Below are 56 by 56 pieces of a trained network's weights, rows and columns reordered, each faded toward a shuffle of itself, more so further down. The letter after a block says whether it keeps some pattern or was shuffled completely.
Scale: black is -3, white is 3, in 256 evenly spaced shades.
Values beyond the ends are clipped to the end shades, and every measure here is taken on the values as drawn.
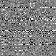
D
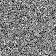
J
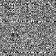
D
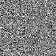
D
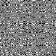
D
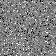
J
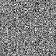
D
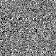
D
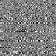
D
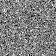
J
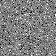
J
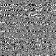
D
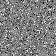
J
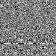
D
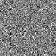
D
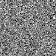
D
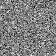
J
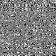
D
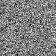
D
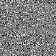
D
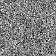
D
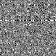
D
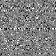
D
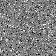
J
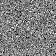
J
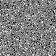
J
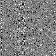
D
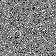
J
